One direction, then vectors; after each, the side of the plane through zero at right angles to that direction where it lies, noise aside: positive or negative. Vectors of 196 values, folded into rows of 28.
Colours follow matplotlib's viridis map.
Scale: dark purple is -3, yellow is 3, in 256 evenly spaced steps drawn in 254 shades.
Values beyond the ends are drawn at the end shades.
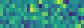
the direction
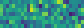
positive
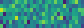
positive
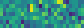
positive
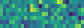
positive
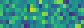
positive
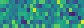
positive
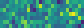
negative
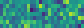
negative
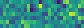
negative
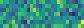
positive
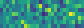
negative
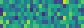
negative
